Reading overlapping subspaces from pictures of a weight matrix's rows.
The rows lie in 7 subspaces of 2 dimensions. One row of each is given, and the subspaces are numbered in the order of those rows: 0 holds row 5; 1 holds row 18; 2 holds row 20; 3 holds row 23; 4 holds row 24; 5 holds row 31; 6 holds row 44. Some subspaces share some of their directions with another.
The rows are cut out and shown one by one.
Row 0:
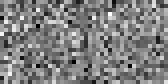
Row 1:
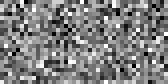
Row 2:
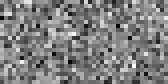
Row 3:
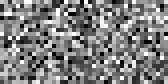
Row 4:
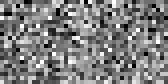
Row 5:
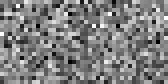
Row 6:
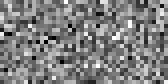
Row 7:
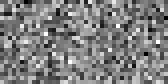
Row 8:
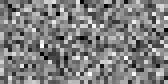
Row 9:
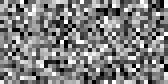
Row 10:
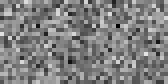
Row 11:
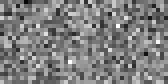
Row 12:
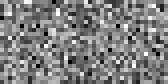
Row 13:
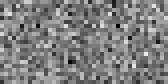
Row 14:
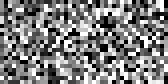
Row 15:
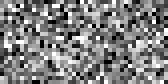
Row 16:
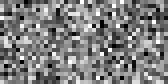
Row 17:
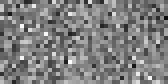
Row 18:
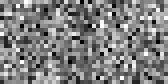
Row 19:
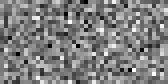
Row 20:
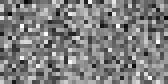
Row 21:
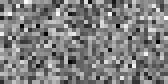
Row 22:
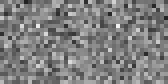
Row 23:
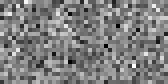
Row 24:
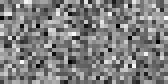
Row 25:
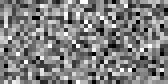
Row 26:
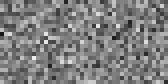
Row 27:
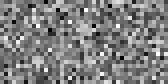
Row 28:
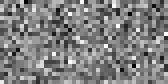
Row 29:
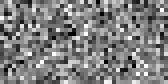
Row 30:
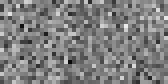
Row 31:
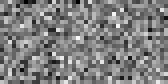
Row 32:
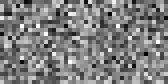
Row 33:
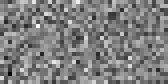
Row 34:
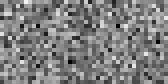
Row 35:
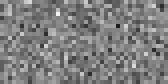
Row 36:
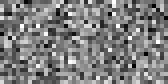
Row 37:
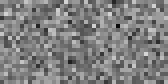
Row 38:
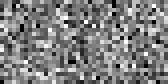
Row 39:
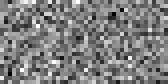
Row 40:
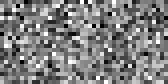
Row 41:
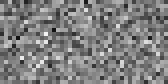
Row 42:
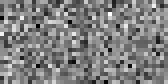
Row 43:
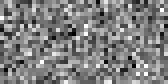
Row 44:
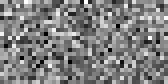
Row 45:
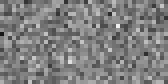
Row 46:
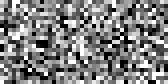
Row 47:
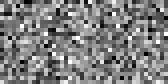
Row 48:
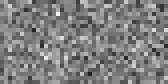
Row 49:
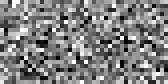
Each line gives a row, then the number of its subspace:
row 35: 0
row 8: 0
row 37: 2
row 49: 6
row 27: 2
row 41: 6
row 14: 3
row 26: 4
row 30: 2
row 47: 5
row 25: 1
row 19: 1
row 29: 4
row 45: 4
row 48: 0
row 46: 6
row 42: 5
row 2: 4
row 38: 6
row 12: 0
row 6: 4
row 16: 1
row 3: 6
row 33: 5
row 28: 3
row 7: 5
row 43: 4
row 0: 5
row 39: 5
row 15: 0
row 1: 3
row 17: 2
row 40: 0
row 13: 6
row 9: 3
